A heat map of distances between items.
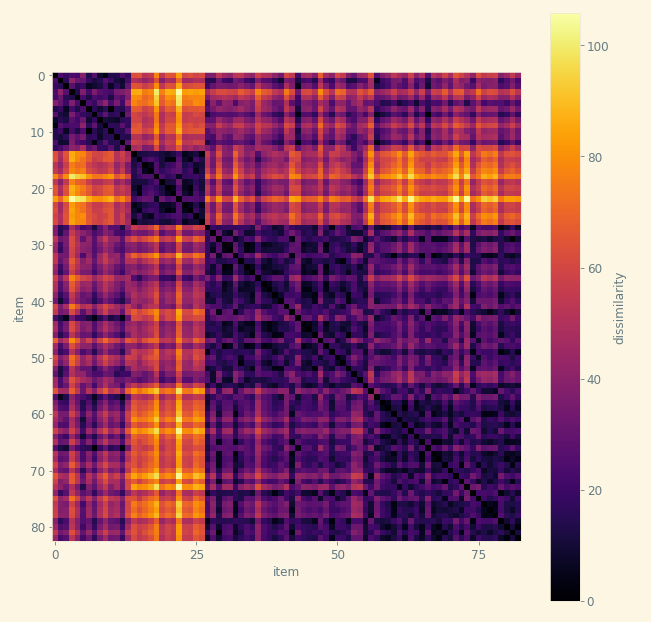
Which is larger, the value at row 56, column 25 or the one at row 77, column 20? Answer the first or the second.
the first
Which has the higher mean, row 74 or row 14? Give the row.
14
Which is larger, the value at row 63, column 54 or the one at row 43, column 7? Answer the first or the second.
the first
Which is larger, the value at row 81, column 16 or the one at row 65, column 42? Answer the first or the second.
the first
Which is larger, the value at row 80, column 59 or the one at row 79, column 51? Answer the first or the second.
the second
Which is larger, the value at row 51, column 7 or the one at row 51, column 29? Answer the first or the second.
the first
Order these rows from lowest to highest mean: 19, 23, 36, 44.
44, 36, 19, 23
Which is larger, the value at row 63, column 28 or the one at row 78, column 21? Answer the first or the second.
the second
